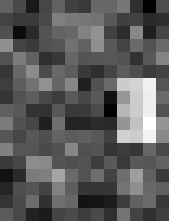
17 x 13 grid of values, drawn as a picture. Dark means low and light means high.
In the middle right lies a patch that is higher than the rest. The values are skewed, with a long tail toward high values. No row or column stands out. The middle right is the ninth with the highest average.
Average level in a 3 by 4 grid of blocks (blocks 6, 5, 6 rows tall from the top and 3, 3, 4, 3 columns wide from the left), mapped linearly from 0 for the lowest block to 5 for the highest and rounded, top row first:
0110 | 1115 | 0101
